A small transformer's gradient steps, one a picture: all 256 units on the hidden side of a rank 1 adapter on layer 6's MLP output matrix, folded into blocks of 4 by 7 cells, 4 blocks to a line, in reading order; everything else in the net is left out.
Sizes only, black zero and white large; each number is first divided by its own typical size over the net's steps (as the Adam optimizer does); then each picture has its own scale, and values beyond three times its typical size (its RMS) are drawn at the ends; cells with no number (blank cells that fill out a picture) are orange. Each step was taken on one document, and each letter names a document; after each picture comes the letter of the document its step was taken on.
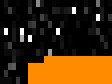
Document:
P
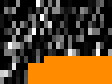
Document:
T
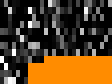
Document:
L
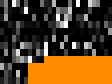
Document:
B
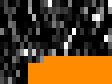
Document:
L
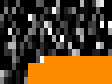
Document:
T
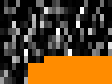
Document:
T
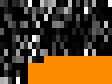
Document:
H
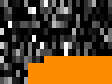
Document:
H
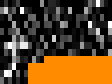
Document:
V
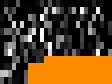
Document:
T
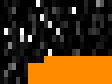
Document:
P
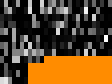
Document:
L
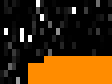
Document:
P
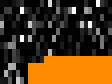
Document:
V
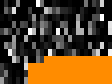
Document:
T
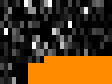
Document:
L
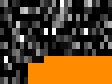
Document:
H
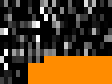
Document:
L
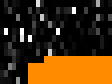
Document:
P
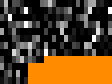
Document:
B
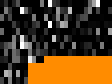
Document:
V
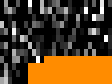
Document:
L
